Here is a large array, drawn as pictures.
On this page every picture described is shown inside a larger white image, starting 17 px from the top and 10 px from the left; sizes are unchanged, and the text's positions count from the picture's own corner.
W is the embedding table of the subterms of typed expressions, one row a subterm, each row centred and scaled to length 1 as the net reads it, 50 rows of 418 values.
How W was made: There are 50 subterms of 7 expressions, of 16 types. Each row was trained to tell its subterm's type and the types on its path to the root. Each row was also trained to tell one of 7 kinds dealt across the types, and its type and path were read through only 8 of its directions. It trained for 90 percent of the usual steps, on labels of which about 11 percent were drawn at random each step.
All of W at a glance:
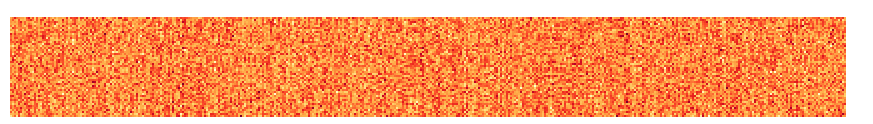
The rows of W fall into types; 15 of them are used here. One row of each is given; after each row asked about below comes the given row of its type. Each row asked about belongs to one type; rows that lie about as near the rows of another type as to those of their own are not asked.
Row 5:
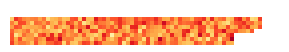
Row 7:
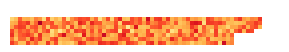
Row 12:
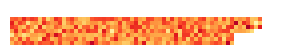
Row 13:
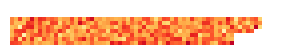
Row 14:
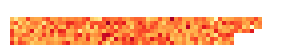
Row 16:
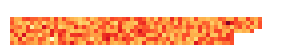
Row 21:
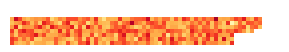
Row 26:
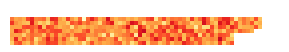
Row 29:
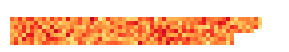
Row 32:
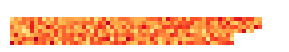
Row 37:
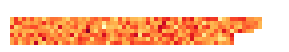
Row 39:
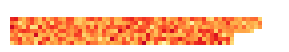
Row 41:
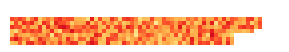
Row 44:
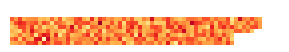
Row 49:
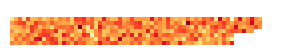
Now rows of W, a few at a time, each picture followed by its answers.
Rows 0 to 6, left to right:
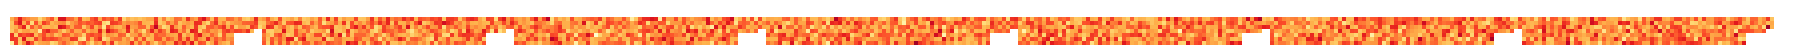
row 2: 49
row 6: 13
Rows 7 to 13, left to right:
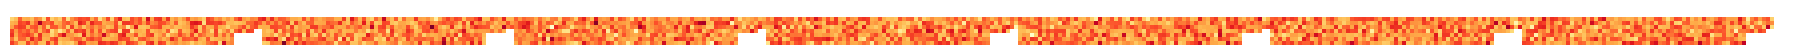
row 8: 44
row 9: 29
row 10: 44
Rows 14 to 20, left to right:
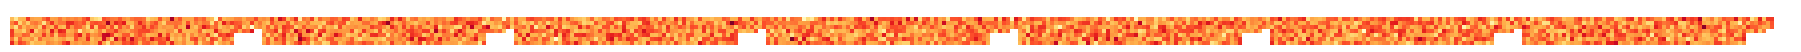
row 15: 29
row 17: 5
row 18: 29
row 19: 5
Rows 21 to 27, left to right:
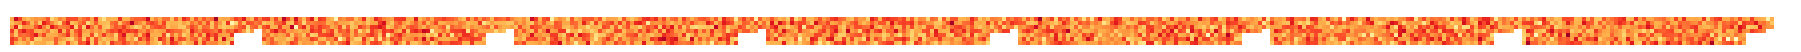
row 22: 39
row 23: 49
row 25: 26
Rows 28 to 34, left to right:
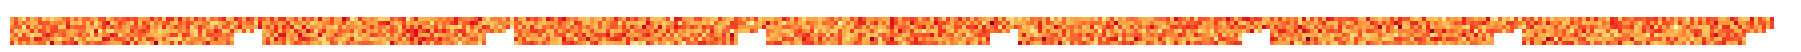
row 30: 39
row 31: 49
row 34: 5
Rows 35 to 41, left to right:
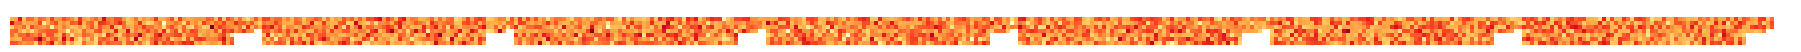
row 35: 49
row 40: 26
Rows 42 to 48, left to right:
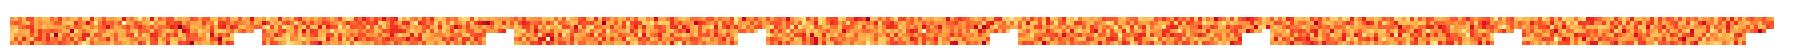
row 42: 26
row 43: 14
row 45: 44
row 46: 32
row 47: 26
